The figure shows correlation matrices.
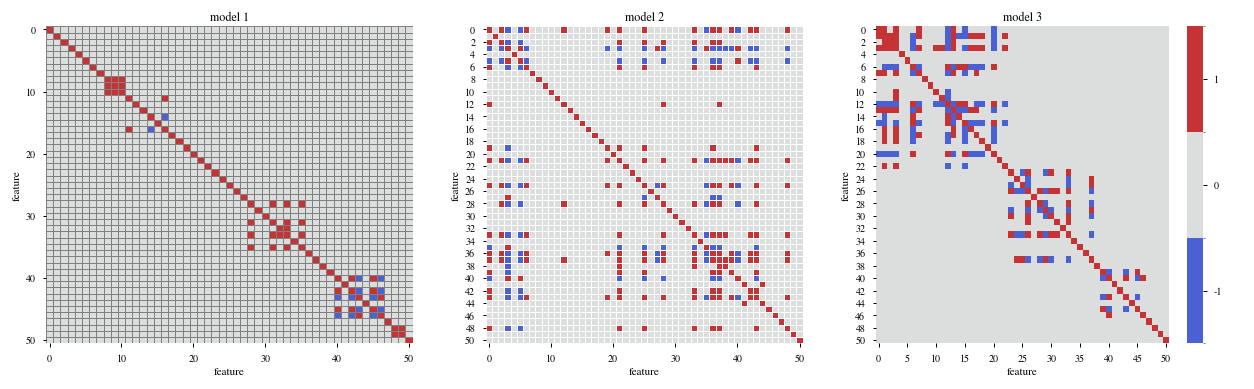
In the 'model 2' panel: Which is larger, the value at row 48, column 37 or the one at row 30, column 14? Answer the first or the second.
the first
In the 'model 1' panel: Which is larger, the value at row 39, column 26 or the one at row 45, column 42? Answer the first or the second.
the second
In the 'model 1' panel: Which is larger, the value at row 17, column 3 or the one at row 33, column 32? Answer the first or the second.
the second
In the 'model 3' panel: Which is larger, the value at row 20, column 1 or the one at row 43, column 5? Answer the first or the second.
the second
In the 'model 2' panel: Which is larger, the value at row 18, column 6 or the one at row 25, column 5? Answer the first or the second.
the first
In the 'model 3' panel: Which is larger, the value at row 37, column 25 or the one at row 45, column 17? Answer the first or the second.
the first
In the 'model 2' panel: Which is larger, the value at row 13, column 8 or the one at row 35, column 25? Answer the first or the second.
the first
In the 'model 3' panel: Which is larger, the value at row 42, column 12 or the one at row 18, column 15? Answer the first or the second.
the first
